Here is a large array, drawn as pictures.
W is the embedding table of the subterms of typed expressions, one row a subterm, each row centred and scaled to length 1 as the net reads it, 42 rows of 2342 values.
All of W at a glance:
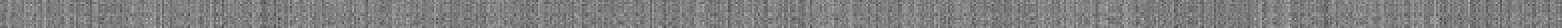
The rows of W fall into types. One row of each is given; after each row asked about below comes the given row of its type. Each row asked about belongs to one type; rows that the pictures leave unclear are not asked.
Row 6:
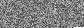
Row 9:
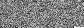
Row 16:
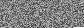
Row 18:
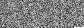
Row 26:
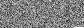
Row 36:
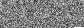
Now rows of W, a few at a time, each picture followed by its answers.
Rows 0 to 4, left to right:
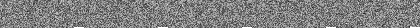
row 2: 36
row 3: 18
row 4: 9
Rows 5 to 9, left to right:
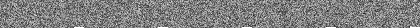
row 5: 9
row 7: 16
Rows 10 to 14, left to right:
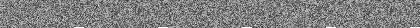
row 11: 36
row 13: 6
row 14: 36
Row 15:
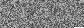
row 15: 36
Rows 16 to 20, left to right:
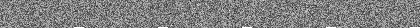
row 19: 6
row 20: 16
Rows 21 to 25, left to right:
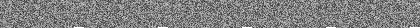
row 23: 18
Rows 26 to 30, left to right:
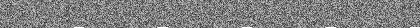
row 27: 16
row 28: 26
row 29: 16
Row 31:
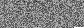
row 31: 18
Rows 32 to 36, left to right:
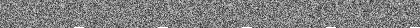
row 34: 36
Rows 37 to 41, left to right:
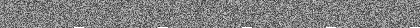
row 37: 18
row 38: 6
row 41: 16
